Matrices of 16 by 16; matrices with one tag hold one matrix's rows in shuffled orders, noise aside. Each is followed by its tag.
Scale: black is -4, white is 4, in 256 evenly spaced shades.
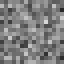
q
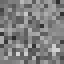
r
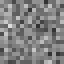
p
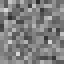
p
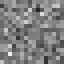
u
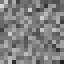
u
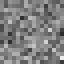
q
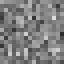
r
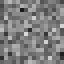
q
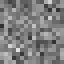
p
